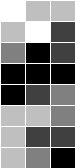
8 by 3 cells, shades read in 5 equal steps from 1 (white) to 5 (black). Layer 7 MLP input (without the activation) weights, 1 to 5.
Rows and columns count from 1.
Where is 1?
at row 1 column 1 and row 2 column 2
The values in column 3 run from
2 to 5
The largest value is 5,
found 6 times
